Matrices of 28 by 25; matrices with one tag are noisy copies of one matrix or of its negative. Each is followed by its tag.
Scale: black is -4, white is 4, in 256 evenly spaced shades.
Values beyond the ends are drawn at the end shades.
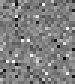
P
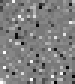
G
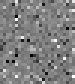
P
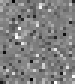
G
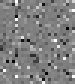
P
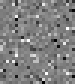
P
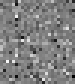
P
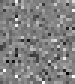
P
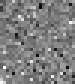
G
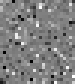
G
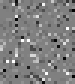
P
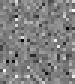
P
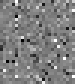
P
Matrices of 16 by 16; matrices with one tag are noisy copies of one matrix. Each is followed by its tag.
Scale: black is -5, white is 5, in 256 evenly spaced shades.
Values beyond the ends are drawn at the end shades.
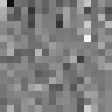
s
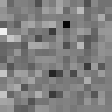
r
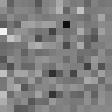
r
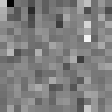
s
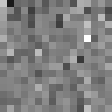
s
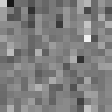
s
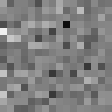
r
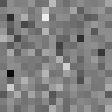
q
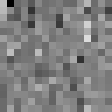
s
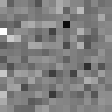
r
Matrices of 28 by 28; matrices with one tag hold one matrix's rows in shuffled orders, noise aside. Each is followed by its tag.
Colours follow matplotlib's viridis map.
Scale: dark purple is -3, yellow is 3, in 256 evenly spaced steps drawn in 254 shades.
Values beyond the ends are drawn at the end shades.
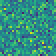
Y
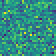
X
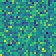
Y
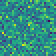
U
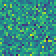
Y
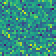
X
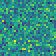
U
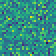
Y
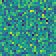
Y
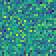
X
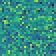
X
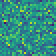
X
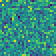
U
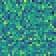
X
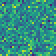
U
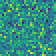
Y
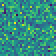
U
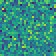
U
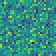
Y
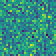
Y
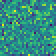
U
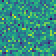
U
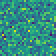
U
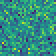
U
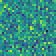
Y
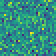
Y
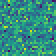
X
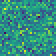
X
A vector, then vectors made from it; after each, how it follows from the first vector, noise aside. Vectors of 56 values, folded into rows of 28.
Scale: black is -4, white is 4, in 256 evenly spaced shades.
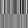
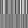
sign-scrambled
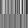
sign-scrambled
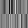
wrapped around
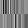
wrapped around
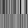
sign-scrambled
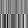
reversed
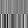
reversed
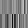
wrapped around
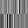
wrapped around
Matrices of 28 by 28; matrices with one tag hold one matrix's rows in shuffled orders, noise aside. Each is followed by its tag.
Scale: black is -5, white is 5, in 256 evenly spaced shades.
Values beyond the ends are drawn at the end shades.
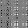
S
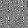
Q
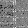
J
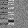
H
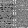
J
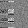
H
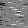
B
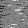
B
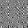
Q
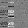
H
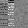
H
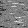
B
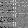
J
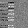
H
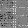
J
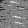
B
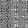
S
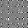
Q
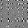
Q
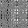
S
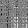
S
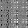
S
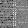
J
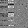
H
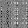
S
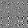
Q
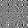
Q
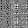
S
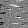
B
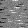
B
